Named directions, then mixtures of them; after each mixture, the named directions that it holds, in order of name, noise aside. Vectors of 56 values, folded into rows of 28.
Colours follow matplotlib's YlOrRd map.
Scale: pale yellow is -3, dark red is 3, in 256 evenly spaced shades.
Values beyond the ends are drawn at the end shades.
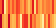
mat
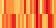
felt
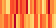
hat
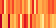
mat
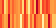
felt, mat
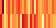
mat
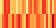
felt, hat, mat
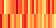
hat, mat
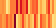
hat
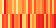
felt, hat, mat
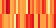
hat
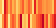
mat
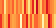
felt, mat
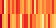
mat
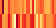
felt, hat, mat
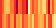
hat, mat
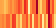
felt, hat, mat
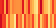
felt, hat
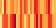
felt, hat, mat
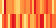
felt, mat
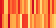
mat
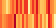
felt, hat, mat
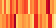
felt, hat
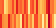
felt, hat, mat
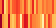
mat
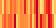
felt, hat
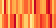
felt, hat, mat
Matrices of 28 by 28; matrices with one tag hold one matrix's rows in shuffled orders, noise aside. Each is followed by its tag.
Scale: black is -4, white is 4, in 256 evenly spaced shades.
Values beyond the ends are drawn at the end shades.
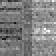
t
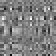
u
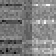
t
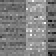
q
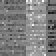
q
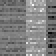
q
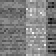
q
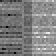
t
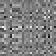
u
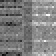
t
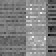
q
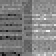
t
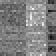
q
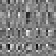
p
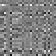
u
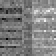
t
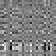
u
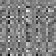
p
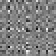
p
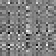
p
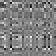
u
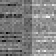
t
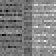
t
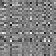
u
